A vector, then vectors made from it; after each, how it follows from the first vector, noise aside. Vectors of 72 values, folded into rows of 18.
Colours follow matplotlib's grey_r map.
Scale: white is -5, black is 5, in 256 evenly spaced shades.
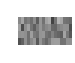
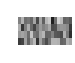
scaled up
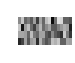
scaled up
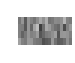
wrapped around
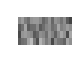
reversed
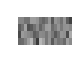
reversed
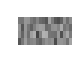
wrapped around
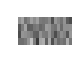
reversed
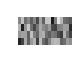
scaled up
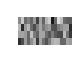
scaled up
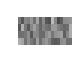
negated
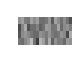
reversed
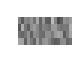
negated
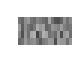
wrapped around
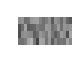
reversed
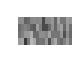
wrapped around
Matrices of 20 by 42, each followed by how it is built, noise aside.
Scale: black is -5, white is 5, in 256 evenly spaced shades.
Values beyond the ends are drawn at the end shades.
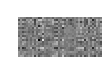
low rank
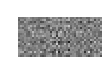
low rank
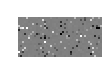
sparse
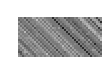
Toeplitz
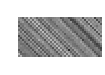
Toeplitz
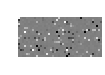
sparse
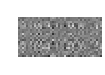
low rank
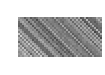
Toeplitz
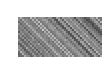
Toeplitz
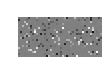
sparse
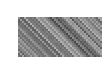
Toeplitz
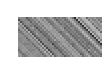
Toeplitz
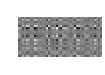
low rank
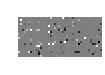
sparse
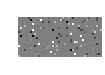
sparse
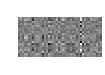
low rank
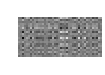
low rank
